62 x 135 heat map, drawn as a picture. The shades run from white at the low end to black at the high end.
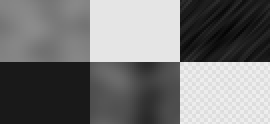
It is made of 2 by 3 panels. Panel 1,1: middling, smooth, faint in contrast. Panel 1,2: very low, flat. Panel 1,3: very high, slanting up to the right, faint in contrast. Panel 2,1: very high, flat. Panel 2,2: high, smooth. Panel 2,3: very low, checkered, faint in contrast.
